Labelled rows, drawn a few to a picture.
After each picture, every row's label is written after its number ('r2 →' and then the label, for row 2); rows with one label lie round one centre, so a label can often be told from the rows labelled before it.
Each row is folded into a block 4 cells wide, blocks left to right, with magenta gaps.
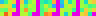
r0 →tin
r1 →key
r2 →tin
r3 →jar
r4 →key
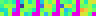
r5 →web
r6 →jar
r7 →jar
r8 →jar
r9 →key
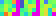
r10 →tin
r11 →jar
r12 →key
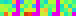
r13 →tin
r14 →tin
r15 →key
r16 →web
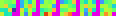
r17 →web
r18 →jar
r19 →tin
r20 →tin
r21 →web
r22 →tin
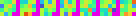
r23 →jar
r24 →tin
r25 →jar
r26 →jar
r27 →web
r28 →web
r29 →tin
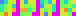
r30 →tin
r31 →key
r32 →jar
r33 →key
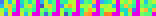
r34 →jar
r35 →jar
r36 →jar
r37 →jar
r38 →tin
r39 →tin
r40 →web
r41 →key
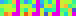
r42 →tin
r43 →tin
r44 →jar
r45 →web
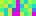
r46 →web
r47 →web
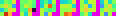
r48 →tin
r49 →web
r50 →jar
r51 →tin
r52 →key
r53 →jar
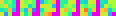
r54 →web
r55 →web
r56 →tin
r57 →key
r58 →key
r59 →key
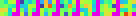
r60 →key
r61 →jar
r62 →jar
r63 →jar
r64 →web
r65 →tin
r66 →tin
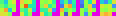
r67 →key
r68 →web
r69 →web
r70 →jar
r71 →jar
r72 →tin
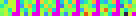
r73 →key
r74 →jar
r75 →web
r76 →jar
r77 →tin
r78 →key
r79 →jar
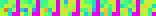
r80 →key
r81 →web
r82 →key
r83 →key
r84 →web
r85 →key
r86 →key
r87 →key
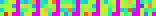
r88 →tin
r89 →tin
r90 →key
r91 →web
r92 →tin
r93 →key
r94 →web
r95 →jar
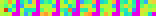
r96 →key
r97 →jar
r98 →tin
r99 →web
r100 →tin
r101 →tin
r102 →web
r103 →key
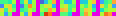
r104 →jar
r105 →jar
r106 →tin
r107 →key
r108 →tin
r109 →tin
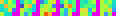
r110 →web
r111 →jar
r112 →tin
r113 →jar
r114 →key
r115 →web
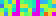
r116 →jar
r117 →web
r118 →tin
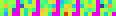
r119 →web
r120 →jar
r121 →key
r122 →tin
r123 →jar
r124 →jar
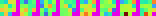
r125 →key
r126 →key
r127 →jar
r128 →web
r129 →tin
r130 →web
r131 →tin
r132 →tin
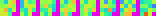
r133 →key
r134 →jar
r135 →web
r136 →key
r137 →key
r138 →web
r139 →tin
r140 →tin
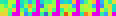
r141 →key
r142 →jar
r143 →jar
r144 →tin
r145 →tin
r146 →jar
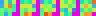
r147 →jar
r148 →tin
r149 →tin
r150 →web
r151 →tin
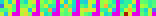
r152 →jar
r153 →key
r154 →web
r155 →web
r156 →key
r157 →web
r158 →tin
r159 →web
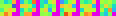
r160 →tin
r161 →tin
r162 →key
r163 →tin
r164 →tin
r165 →web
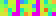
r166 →key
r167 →tin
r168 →key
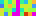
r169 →jar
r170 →tin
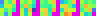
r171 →jar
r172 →web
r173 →key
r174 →tin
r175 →web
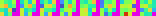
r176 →web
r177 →jar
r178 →jar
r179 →jar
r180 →key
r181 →jar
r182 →tin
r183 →web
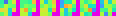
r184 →key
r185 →key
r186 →key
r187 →jar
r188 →web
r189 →jar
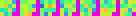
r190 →web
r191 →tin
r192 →jar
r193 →jar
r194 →web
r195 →key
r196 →key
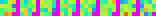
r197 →tin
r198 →key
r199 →web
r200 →web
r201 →web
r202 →key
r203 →tin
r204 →jar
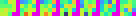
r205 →key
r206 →tin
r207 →tin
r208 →jar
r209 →jar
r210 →jar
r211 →web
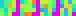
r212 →jar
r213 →tin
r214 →web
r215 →jar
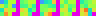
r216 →tin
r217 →key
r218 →tin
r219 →key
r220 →key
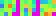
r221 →jar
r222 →web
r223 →tin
